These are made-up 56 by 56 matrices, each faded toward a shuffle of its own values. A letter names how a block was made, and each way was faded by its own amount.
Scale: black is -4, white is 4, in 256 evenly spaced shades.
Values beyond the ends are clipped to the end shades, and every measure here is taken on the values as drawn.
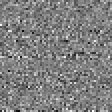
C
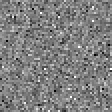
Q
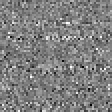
C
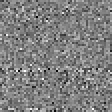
C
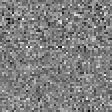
C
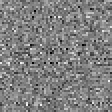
C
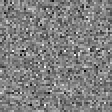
C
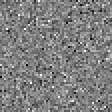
Q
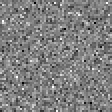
Q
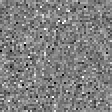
Q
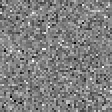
Q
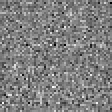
C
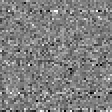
C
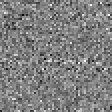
C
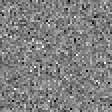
Q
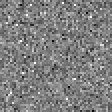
Q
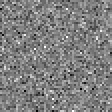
Q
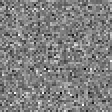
C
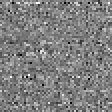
C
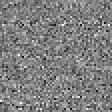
C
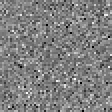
Q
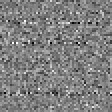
C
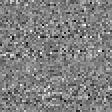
C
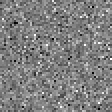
Q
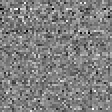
C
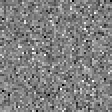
Q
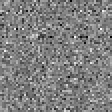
C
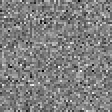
C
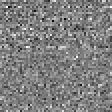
C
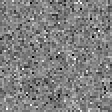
Q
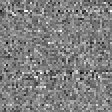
C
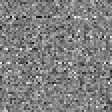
C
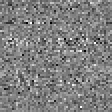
C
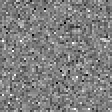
Q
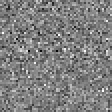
C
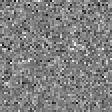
C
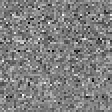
C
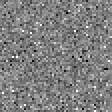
Q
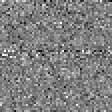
C
